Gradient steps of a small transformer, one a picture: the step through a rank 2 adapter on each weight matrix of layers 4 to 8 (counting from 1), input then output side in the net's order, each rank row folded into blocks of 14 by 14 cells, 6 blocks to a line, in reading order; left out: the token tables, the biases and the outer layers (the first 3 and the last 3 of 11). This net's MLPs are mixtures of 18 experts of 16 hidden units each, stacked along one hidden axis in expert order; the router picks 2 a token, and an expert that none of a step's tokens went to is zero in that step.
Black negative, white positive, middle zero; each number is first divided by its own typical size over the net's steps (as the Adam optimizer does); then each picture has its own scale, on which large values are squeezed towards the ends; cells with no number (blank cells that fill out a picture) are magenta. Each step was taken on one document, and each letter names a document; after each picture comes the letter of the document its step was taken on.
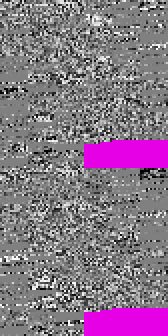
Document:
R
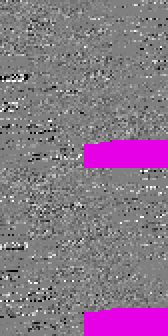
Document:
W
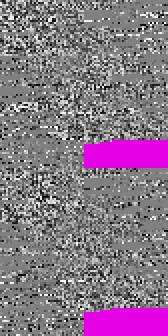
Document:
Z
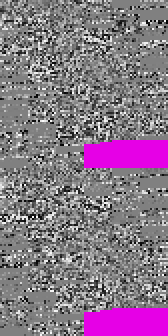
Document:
R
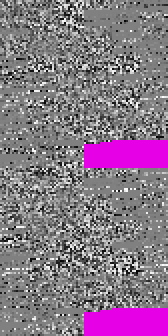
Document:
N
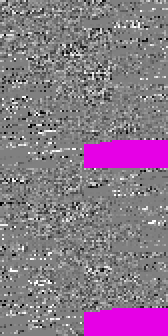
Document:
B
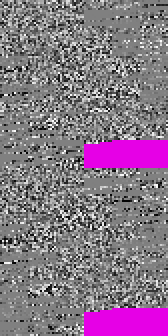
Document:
N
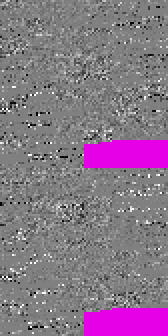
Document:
B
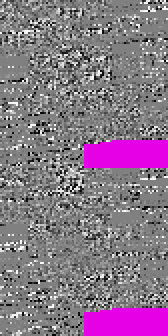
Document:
W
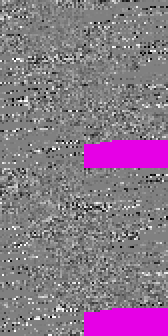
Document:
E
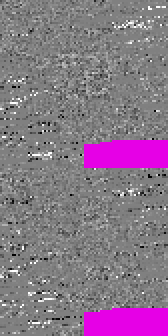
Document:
B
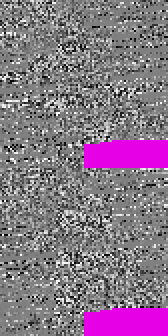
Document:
N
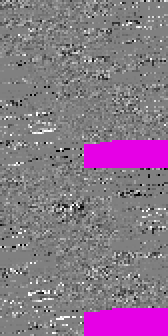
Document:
B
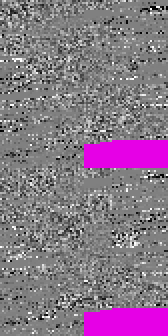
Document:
E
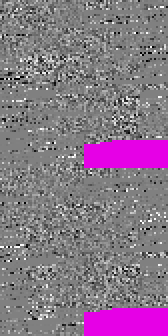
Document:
E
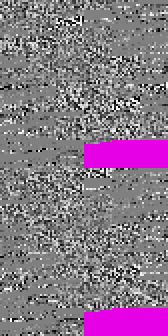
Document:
Z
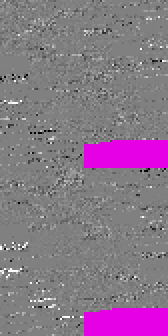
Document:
W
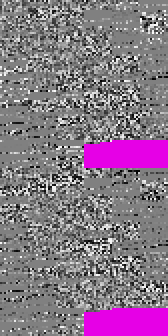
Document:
N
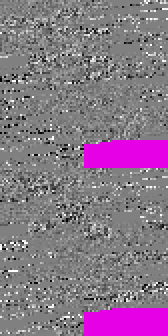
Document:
W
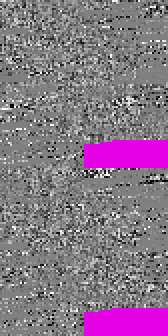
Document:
E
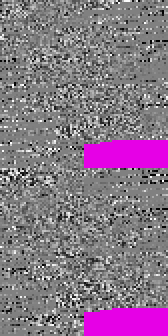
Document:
E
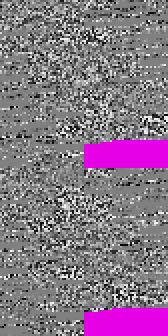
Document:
R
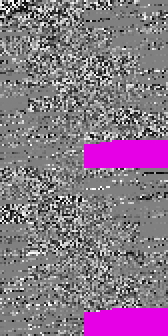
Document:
Z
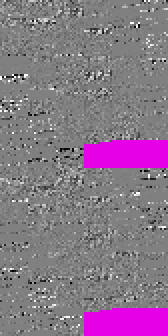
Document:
W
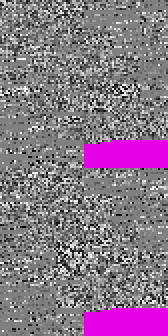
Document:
N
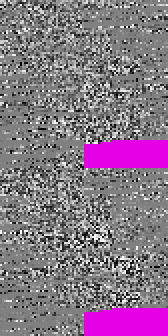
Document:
N
